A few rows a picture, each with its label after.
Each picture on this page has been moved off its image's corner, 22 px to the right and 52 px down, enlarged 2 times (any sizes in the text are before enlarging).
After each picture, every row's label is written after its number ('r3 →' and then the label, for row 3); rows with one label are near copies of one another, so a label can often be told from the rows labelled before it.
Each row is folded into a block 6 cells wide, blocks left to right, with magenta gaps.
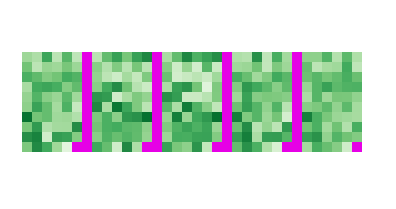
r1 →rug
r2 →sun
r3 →sun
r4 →rug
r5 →rug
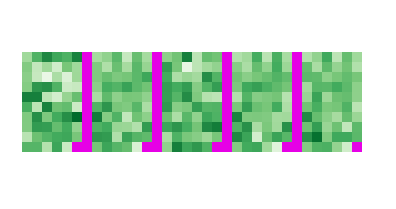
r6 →sun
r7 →rug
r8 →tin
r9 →rug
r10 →rug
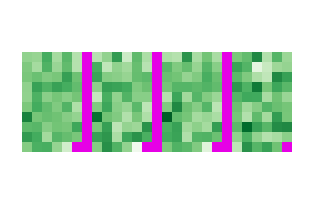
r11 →rug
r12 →rug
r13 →rug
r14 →tin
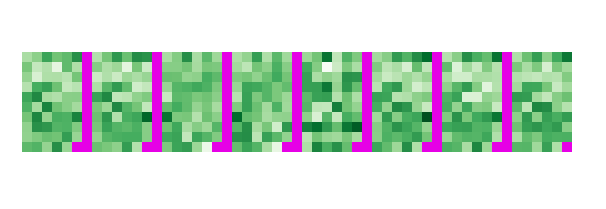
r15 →sun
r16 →sun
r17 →rug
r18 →rug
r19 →tin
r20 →sun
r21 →sun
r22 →sun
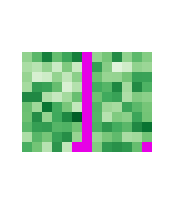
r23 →sun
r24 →tin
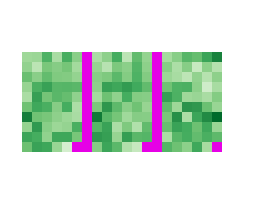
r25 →rug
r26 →rug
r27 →sun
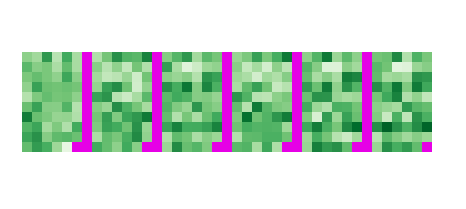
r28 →rug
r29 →sun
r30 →tin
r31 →sun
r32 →tin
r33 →tin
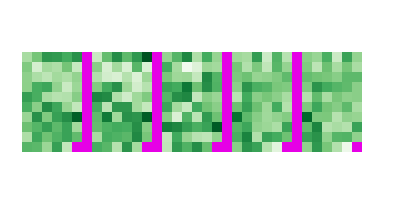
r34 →sun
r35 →sun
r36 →tin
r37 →rug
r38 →rug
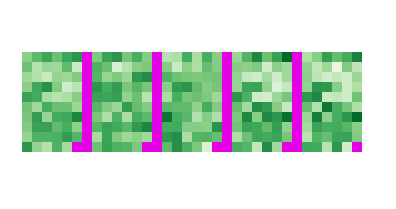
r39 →sun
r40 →tin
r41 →rug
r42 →sun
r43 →sun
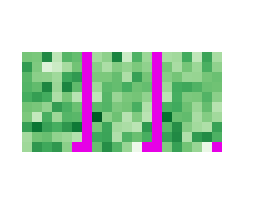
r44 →tin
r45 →rug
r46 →rug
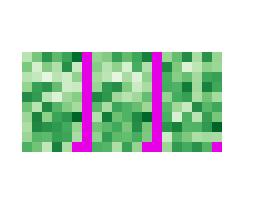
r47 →sun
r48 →sun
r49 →tin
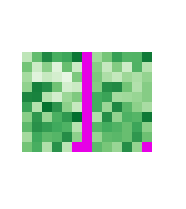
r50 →sun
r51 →sun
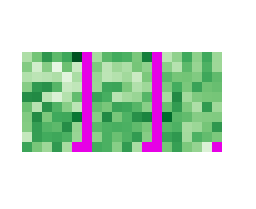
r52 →sun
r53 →sun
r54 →rug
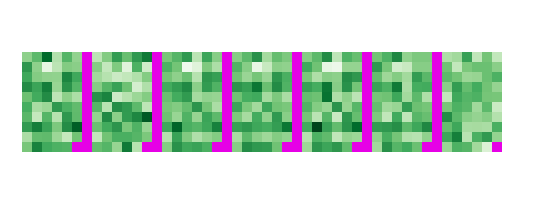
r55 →tin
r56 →sun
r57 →tin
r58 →tin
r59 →tin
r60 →tin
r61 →rug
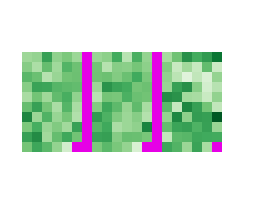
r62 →rug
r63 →rug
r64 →sun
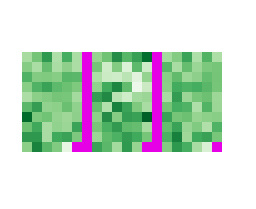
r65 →rug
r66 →sun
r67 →rug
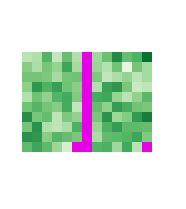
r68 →rug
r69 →sun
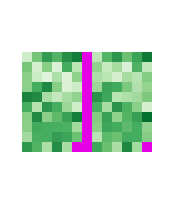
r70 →sun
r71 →sun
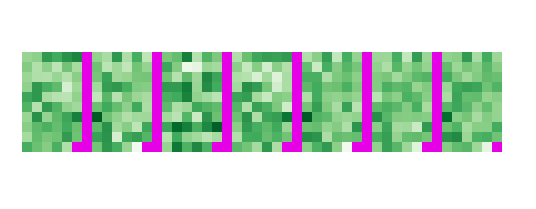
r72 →sun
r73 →rug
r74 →tin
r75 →sun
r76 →rug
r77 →rug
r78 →rug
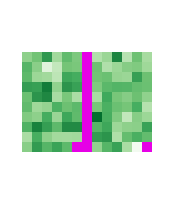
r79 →tin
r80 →rug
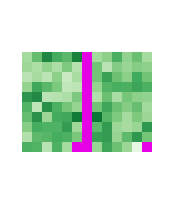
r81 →sun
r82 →rug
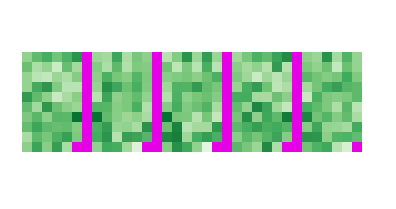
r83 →sun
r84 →rug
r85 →rug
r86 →sun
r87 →rug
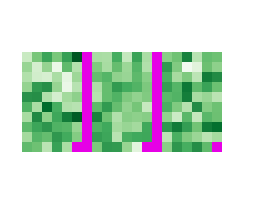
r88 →sun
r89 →rug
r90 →tin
